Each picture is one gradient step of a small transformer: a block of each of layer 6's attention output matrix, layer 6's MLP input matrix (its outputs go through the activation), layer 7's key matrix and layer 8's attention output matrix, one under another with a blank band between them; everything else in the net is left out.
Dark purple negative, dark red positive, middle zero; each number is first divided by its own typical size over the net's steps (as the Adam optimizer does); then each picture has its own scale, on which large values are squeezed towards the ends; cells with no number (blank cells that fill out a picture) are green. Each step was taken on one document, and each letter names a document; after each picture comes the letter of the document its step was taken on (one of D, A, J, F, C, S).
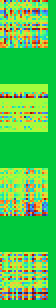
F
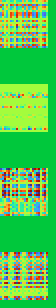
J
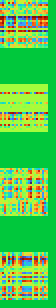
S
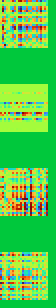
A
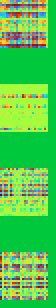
J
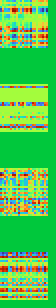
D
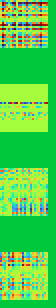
A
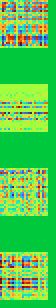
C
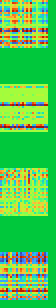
D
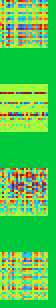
S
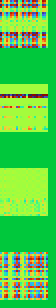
J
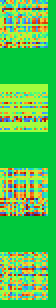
F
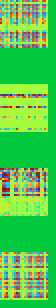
J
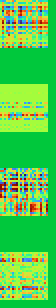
S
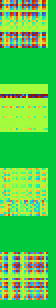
J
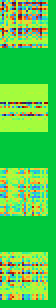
A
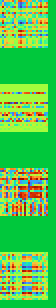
S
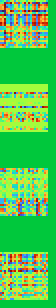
F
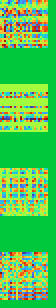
F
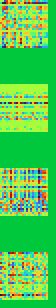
C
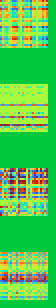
D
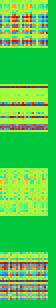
D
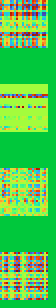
J
